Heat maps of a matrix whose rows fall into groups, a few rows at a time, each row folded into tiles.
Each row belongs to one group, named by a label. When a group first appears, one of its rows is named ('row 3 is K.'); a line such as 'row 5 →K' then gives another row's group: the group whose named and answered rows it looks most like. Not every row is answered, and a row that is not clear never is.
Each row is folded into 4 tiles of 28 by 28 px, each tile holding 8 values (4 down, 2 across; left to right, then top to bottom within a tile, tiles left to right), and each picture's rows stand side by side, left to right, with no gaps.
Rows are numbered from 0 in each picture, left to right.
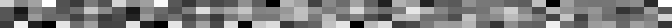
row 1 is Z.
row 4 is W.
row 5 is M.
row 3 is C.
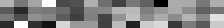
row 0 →Z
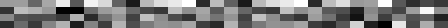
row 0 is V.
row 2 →M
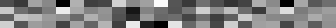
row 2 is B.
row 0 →B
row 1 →Z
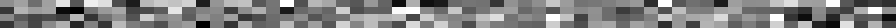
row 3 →B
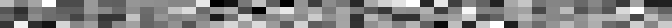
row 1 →W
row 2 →B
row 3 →M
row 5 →B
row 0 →Z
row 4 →C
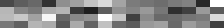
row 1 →M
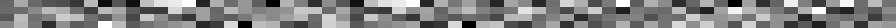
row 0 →W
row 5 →V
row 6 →B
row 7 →V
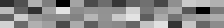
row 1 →C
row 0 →B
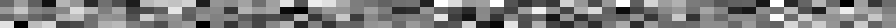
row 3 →M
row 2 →V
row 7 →B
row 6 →M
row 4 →Z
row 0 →C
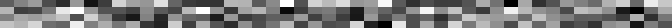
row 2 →V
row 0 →B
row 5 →V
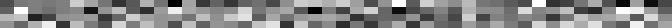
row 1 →B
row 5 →B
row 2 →C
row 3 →V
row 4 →W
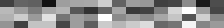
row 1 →B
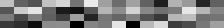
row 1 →C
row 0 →V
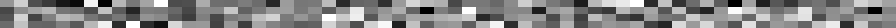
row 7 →C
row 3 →C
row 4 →C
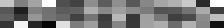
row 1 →M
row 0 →Z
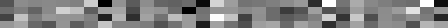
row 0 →W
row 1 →M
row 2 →M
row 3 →W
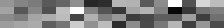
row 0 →B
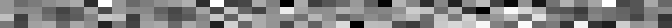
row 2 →B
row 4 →B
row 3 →C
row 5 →Z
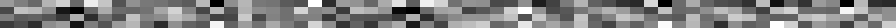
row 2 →W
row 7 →B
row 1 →W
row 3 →V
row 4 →B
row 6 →W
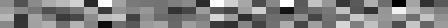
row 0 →M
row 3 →B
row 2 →V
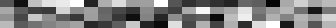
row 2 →C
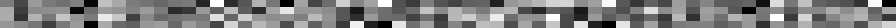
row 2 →B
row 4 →C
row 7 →W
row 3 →Z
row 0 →M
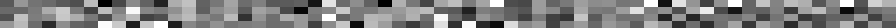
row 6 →V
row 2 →M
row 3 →C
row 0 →W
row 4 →Z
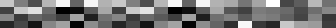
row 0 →V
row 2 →Z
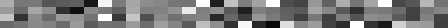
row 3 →Z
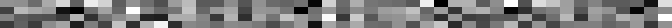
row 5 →M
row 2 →M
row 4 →V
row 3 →W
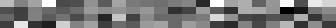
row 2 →V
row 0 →Z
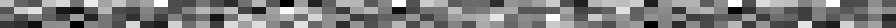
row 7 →Z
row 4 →C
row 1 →Z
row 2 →B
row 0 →V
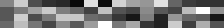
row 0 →W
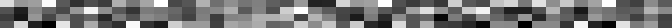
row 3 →Z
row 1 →Z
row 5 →Z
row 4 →V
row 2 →B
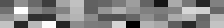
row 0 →C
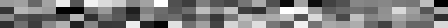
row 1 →Z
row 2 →B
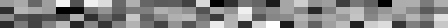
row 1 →W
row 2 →C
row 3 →C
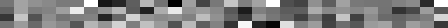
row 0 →W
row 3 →M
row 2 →Z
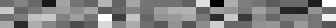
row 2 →M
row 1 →W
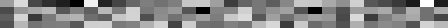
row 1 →C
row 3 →W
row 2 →C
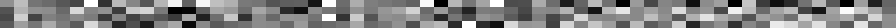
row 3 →W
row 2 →M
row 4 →Z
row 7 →B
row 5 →B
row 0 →W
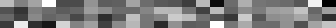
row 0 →Z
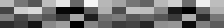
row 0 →V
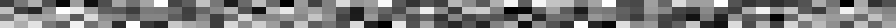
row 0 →B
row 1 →Z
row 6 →Z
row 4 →V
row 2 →B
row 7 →B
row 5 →Z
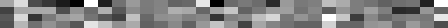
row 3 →M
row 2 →C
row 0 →W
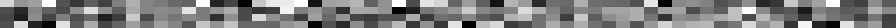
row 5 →W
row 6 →B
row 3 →V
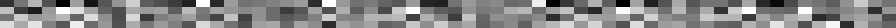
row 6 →B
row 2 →M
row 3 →B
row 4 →W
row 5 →B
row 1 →W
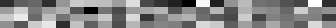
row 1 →W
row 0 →C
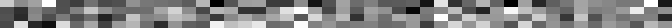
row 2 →B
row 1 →W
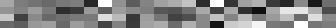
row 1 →M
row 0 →M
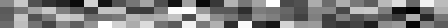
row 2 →Z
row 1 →B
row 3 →V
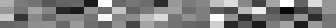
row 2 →V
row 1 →C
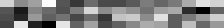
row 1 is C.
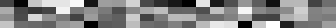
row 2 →C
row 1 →W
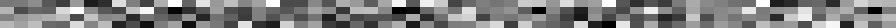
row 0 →B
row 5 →Z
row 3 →V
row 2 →Z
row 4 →C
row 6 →W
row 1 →V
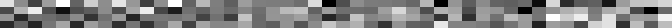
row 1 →V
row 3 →W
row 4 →M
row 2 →W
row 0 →V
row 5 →C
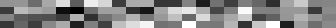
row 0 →V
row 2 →C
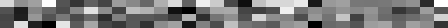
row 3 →M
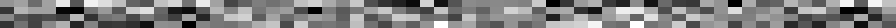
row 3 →W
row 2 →C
